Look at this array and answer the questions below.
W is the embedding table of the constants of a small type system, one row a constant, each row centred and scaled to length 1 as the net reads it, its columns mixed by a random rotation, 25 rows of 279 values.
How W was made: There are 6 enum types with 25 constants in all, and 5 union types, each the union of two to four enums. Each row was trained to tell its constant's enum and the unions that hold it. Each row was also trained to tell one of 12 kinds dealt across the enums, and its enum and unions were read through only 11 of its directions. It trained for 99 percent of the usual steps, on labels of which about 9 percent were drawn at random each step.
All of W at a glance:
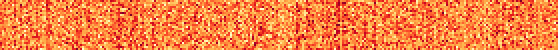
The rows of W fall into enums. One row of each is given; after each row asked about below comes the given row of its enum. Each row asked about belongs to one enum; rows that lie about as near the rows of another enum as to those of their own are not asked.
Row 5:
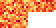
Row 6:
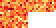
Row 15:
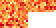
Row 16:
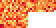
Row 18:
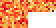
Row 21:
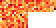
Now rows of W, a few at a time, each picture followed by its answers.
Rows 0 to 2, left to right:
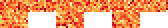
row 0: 5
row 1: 15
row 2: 6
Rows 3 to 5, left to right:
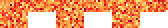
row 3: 21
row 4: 18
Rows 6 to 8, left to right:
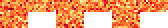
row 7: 5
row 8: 16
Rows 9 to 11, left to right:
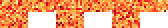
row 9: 6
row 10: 6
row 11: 21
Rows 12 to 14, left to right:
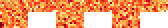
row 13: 5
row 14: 21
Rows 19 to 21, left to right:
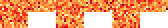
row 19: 18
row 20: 5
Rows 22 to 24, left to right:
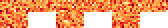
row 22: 16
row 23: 6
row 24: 15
